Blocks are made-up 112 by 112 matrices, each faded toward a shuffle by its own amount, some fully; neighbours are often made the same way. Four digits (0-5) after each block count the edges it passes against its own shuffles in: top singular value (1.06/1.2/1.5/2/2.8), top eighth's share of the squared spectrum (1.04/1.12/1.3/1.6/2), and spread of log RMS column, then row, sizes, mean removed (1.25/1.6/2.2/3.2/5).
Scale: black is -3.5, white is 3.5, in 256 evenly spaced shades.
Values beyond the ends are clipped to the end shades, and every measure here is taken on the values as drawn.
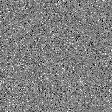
3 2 0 0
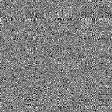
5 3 2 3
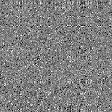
4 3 2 2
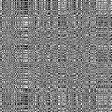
5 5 4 4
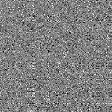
4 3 2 2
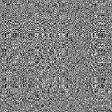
5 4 3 3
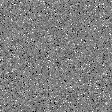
0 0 1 0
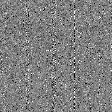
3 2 3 0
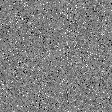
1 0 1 0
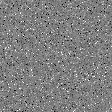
0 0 0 0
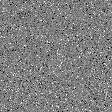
0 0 0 0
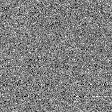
1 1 0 3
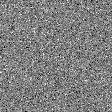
0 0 0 0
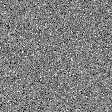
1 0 0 0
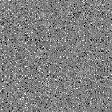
4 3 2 2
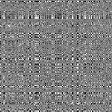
5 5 4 4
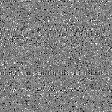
4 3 1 2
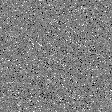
2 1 0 0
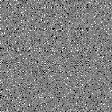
4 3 1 2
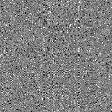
4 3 2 1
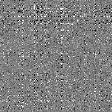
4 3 3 3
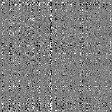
4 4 4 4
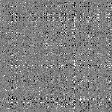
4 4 3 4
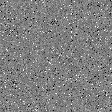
1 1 1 0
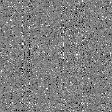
3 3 3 2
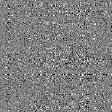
3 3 3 3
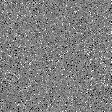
2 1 1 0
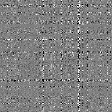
4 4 4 4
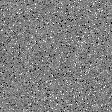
0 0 0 0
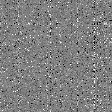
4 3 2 1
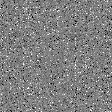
2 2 2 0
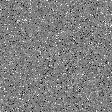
0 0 0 0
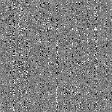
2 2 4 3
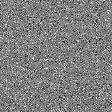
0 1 1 0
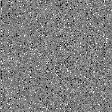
1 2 3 2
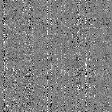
2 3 4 3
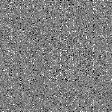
1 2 3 2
